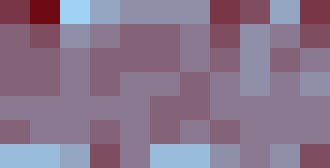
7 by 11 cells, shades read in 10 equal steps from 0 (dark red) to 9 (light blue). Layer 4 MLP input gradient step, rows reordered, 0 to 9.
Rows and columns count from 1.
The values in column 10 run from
4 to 7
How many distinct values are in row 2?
4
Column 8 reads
2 3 4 5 5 4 6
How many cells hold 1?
0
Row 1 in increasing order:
0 2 2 2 3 6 6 6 7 7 9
